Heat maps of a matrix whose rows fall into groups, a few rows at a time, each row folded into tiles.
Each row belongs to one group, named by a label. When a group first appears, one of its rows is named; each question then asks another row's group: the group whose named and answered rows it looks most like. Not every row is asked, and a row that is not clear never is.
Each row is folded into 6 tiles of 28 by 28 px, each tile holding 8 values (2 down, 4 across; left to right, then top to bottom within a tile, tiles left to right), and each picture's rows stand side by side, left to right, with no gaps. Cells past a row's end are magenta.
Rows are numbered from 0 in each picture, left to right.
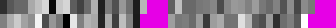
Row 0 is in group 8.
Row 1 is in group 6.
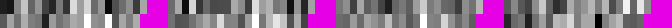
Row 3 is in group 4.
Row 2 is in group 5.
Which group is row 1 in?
5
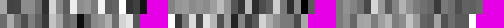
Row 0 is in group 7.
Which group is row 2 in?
6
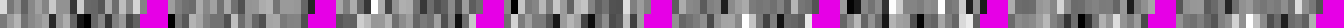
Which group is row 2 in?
6
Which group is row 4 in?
6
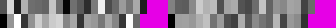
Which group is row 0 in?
7
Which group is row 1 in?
8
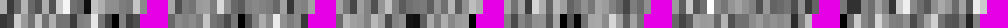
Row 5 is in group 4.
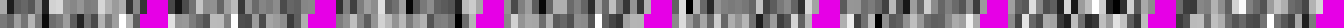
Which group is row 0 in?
7
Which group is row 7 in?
4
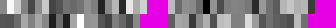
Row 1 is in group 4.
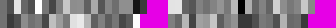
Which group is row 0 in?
6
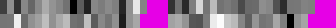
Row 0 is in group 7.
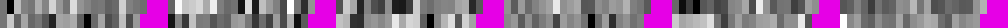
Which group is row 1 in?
8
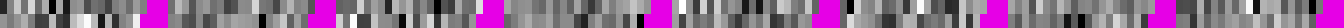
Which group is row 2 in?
8
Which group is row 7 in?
5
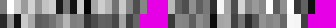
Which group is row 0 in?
8
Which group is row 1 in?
7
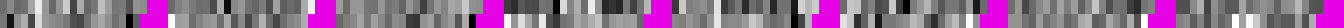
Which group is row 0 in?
4
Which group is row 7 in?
6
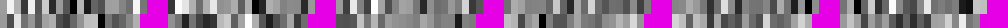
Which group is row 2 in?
6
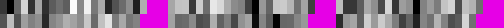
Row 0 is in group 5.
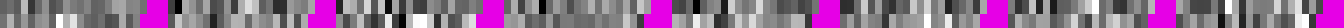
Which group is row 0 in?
6
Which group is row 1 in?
5
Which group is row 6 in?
5
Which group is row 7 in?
7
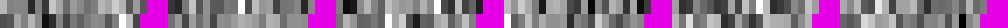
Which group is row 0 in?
7
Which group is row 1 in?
5
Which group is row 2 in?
7
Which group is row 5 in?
6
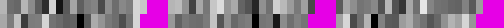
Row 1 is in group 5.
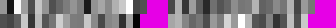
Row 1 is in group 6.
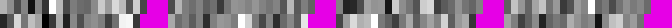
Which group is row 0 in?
7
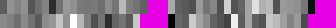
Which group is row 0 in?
6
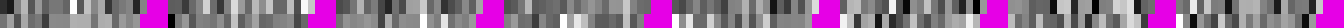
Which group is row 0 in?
5
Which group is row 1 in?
4
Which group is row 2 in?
5
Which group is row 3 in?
6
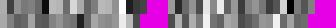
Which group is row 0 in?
7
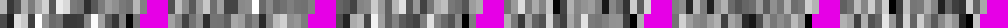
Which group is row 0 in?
4
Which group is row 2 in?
4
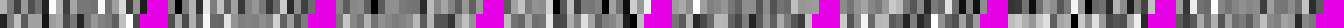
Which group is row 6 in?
8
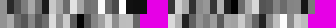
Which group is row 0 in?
7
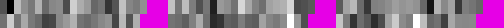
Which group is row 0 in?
5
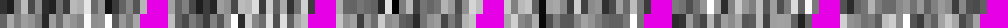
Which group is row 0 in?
5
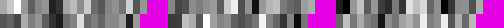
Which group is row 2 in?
5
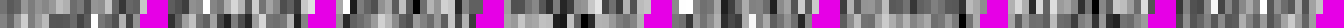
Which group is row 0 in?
4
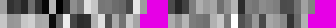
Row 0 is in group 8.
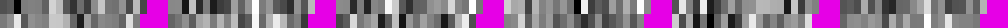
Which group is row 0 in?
7
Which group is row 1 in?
5
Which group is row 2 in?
7
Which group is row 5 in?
5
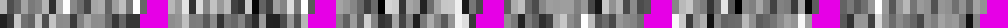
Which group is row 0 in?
4
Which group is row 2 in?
7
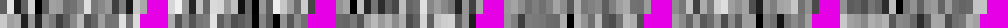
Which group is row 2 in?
5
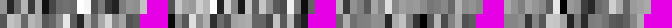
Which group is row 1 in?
8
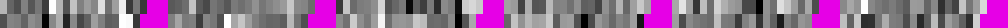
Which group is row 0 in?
7
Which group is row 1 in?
6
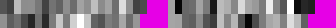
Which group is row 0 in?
6
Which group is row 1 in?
7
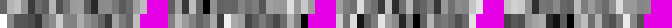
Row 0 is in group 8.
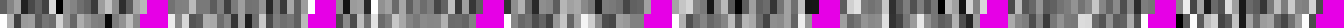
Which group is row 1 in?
8
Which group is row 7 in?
7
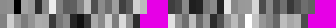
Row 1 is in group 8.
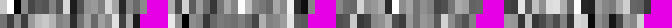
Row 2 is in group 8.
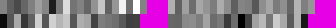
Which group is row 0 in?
4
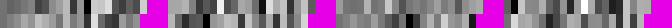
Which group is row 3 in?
5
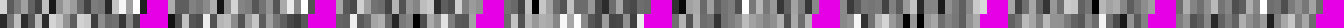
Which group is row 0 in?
4
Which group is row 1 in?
4
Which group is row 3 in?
6
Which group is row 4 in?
5
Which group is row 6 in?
4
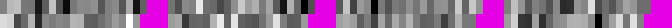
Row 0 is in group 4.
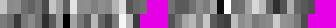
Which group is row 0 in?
7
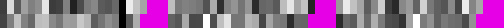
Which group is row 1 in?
4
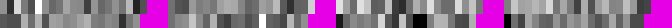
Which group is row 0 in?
6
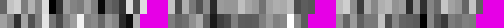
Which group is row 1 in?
7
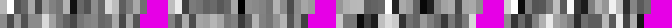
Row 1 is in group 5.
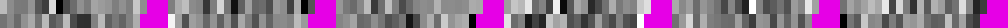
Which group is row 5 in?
8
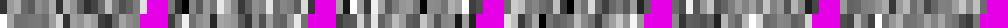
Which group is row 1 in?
7
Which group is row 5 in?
4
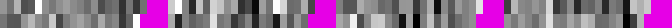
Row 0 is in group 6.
